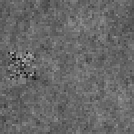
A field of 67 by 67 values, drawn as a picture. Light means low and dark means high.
A few values lie far out on both sides of the bulk. On average the colour sits 60% of the way up the scale. In the middle left lies a patch that is rougher than the rest. Values change most from cell to cell in the middle left. No row or column stands out. No overall slope runs across the table.
